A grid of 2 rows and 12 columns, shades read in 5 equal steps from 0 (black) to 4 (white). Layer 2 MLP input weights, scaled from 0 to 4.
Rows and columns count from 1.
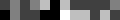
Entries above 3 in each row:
0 1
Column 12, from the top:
2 1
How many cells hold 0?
4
